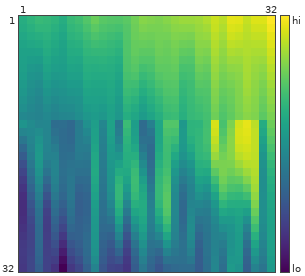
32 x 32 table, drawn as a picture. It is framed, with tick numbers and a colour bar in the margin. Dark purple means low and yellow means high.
The halves do not mirror each other. The top part is calmer, up to a seam about 40% of the way down. On average the colour sits 60% of the way up the scale. The ninth with the highest average is the top right. There is an overall slope up to the top right.
